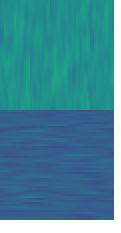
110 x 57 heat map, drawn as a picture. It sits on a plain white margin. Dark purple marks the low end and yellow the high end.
It is made of 2 by 1 panels. Panel 1,1: middling, streaked downward, faint in contrast. Panel 2,1: low, streaked across, faint in contrast.
